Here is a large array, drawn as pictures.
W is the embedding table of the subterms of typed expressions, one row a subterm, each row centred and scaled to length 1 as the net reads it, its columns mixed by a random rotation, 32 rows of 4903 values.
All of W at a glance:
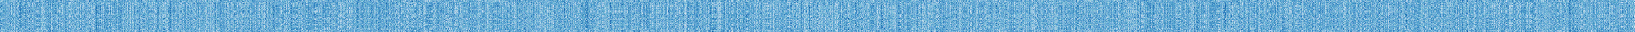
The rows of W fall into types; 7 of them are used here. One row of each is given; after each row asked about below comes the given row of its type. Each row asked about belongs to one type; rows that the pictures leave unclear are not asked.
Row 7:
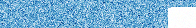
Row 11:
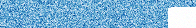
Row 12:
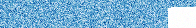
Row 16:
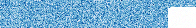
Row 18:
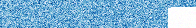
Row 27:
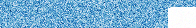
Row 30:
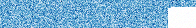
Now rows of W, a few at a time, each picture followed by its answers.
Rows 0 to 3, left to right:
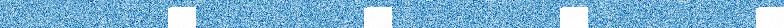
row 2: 16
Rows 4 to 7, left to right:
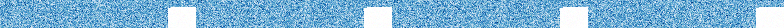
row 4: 30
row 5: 12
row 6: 12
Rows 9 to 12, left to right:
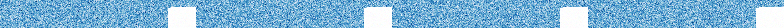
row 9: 16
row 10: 11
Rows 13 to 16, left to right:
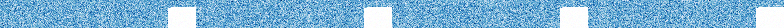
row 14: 7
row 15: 27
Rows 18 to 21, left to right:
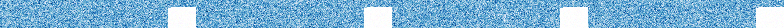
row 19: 27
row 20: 7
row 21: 27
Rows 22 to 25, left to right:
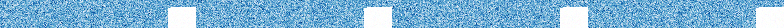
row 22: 18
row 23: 12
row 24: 11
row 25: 12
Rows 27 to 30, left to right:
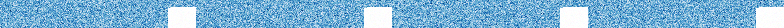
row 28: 7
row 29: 18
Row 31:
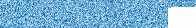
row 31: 30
